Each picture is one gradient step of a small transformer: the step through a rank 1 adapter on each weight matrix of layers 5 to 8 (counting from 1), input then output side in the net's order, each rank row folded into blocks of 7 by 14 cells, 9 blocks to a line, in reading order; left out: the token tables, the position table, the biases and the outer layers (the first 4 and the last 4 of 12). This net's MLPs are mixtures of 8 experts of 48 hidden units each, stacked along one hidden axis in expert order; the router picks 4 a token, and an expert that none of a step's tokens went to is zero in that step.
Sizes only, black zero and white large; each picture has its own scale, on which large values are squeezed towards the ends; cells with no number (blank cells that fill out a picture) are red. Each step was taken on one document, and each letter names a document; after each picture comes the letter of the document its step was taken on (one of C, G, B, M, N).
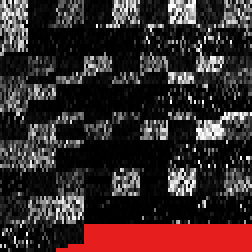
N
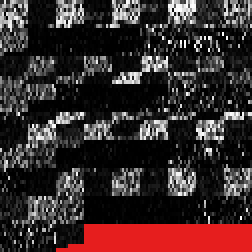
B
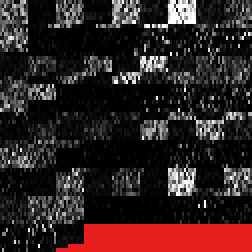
B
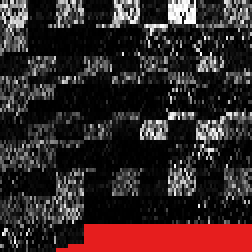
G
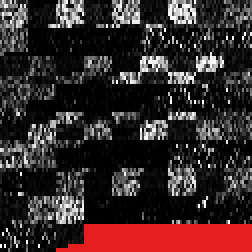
N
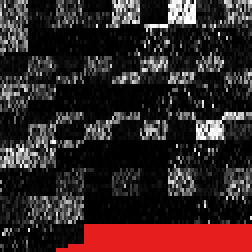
G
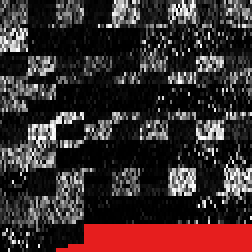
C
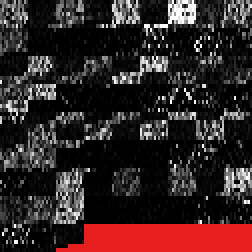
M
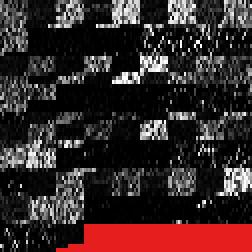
N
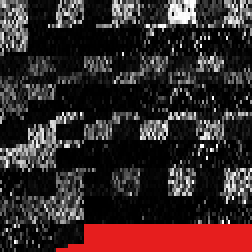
M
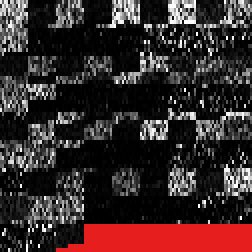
C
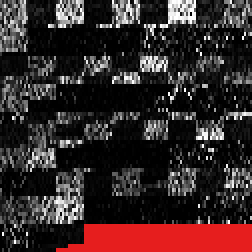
G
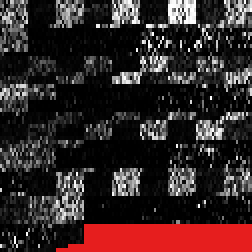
N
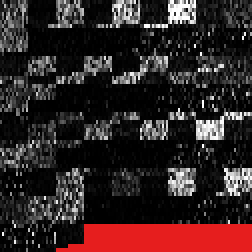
C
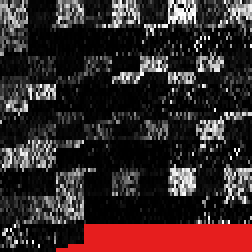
M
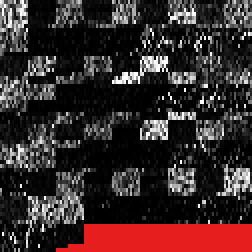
C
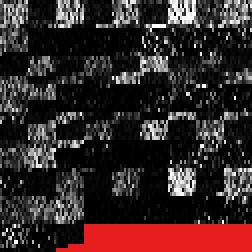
M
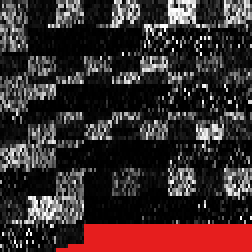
G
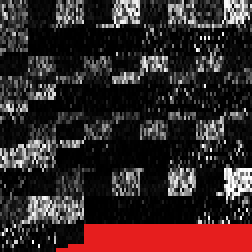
M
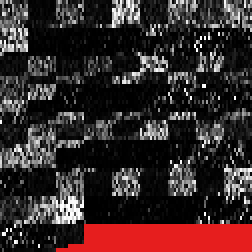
M
